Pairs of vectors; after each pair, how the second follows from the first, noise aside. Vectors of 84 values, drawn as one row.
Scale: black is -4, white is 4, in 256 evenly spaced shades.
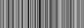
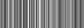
negated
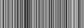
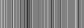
partly zeroed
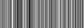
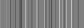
partly zeroed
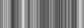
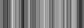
negated
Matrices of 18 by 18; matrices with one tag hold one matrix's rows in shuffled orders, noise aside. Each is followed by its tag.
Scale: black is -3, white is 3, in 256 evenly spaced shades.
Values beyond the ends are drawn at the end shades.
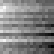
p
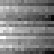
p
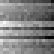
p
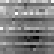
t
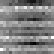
t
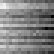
p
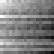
p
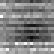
t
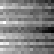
p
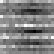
t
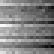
p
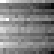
p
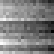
p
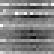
t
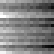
p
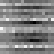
t
